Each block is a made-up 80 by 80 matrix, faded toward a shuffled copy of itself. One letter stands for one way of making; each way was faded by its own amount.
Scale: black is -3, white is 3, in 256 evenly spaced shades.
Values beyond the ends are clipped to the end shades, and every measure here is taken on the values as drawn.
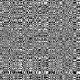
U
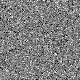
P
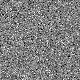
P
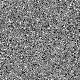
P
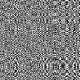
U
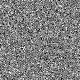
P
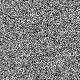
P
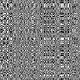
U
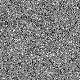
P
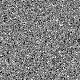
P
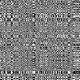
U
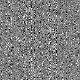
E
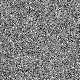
P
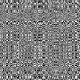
U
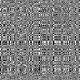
U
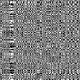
U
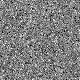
P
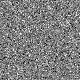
P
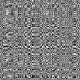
U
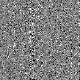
E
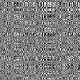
U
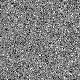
P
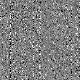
E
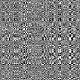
U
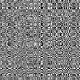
U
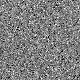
P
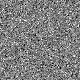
P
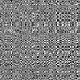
U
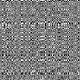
U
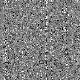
E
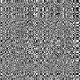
U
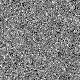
P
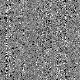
E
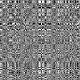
U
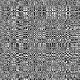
U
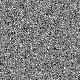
P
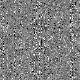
E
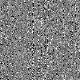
E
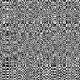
U
